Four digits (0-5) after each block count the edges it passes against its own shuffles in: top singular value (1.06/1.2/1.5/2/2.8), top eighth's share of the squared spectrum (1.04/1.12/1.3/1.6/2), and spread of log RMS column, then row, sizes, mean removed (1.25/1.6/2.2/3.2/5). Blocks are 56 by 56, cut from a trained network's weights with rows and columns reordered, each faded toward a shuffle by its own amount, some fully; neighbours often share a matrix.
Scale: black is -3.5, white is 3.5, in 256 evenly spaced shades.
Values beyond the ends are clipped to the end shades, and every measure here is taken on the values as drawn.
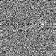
3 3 0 2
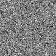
0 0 0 0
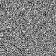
3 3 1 2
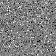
2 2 0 2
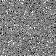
2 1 0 1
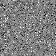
2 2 0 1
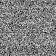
1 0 0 0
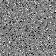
1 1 0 0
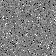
0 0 0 0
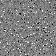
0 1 0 0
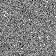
0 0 0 0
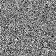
0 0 0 0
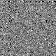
2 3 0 1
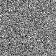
2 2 0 0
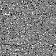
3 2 0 2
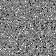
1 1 0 0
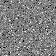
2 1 0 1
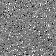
1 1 0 0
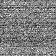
3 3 0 1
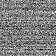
3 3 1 1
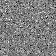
0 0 0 0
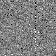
2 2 1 0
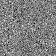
0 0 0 0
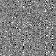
3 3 2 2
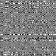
4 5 0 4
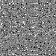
3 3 0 2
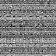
4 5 2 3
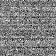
3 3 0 1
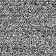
2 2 0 0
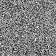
0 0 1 0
